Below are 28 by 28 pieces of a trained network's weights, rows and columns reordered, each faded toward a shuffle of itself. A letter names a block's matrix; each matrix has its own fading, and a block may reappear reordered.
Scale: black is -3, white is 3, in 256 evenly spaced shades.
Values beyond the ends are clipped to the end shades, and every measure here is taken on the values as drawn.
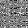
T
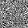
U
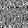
U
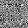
T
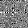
U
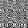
T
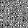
U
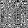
U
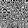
T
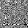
U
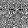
U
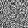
U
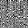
U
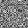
U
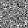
U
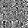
U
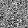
U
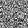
U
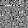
U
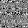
T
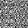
U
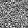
U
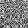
U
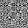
T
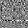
T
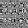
T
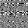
T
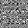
T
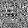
T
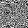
T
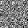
U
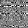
T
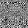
T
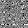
U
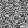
U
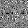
U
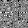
U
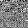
T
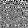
T
